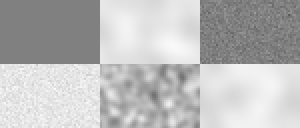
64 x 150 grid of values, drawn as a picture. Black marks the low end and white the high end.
The table splits into 2 rows of 3 panels. Panel 1,1: middling, flat. Panel 1,2: very high, smooth, faint in contrast. Panel 1,3: middling, fine-grained, faint in contrast. Panel 2,1: very high, fine-grained, faint in contrast. Panel 2,2: high, blotchy. Panel 2,3: very high, smooth, faint in contrast.
